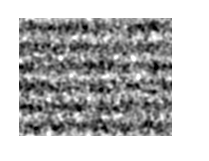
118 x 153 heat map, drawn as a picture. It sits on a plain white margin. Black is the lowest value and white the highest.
Horizontal stripes repeat 6 times down the table. The texture is blotchy. On average the colour sits 50% of the way up the scale. No seam splits the table. No overall slope runs across the table.
